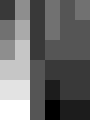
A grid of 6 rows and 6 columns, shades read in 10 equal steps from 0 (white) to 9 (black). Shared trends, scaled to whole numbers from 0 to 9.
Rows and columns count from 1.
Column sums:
19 12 39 40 40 39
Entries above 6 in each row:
2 1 1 3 3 3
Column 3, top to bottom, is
7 7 7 6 6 6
